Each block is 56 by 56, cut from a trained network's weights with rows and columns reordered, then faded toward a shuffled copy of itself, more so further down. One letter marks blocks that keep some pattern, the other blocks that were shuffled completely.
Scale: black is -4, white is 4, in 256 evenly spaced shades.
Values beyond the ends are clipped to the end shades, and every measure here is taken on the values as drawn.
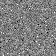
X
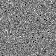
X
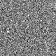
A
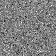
X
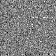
A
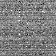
A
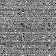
A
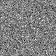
X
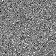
X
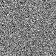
X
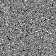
X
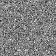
A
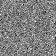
X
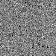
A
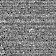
A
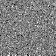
A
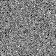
X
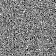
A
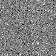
A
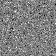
X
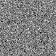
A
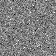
X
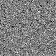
A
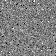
X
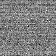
A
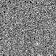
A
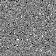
A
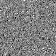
A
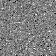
A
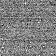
A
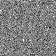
X
